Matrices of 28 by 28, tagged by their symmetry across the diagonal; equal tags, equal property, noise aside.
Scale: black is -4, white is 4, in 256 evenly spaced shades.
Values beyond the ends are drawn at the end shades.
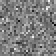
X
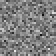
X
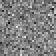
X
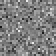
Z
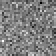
Z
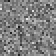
Z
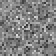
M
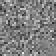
Z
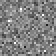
M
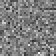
X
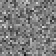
X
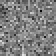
X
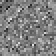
M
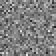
Z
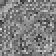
M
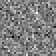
Z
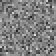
M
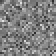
M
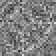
M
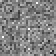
M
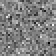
X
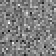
X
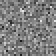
Z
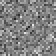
M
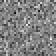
X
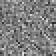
Z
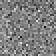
Z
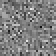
Z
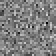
X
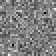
M
